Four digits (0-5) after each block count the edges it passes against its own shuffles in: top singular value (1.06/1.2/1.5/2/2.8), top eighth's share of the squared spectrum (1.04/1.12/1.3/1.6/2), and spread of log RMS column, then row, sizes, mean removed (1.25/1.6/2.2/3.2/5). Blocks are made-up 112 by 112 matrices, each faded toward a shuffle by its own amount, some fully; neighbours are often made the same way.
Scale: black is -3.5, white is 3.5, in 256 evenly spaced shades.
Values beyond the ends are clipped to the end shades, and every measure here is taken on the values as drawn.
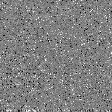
3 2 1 1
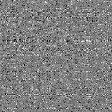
4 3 2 3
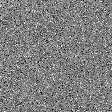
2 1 0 0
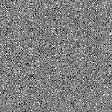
4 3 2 2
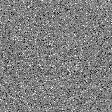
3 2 0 0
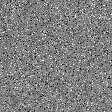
0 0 0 0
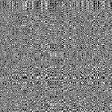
5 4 3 3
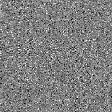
4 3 1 1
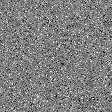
1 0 0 0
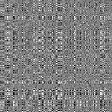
5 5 4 4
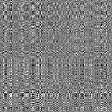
5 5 4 4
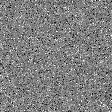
0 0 0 0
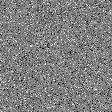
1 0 0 0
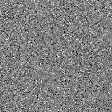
3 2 0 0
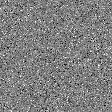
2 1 0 0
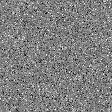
1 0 0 0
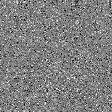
3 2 1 0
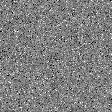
2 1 0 0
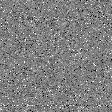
3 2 0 1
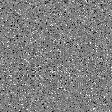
3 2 0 1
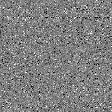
4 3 1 2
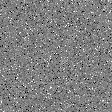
0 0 0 0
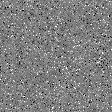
1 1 0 0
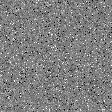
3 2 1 0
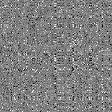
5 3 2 2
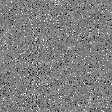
3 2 1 0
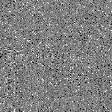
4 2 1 1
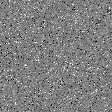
1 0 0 0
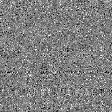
3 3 1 2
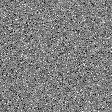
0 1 0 0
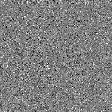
3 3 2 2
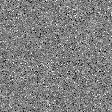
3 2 0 1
